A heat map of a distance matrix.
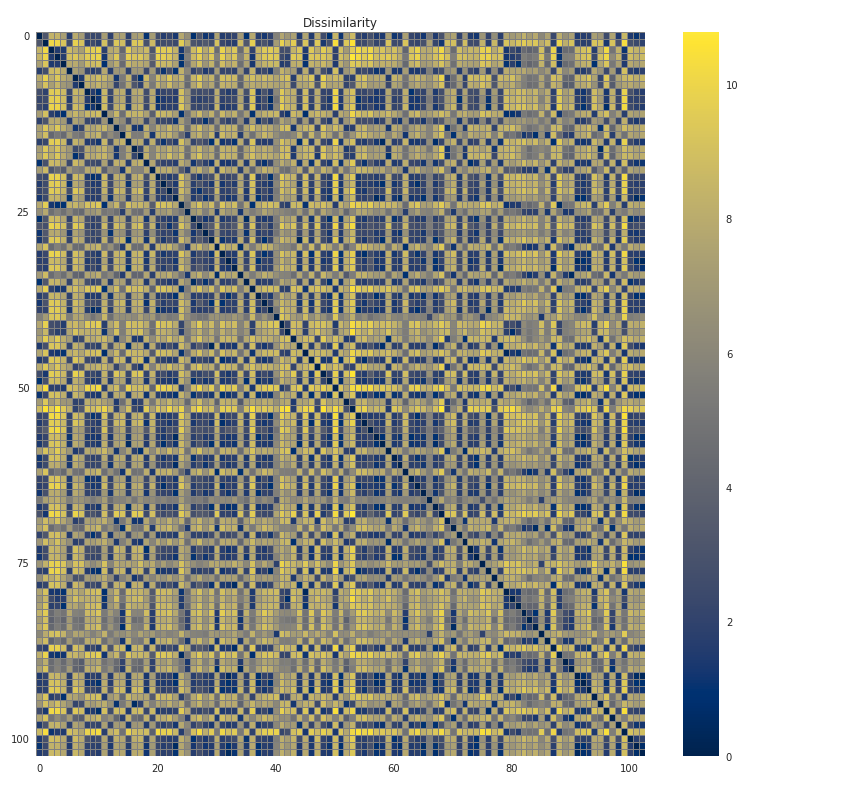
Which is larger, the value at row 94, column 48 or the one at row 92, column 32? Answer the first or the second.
the first
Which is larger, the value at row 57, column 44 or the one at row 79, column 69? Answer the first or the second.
the second
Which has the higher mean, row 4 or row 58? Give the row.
4
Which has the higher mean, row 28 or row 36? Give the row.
36
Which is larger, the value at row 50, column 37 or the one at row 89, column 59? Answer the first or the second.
the first
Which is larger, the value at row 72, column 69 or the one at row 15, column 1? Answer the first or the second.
the second
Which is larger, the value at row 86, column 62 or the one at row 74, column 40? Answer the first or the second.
the second
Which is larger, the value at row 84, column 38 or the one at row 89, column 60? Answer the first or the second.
the first
